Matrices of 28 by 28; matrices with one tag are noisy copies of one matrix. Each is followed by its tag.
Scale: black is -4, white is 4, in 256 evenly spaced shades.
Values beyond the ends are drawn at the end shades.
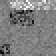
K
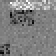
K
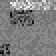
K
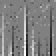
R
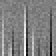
R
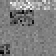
K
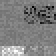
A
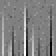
R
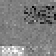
A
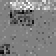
K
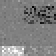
A
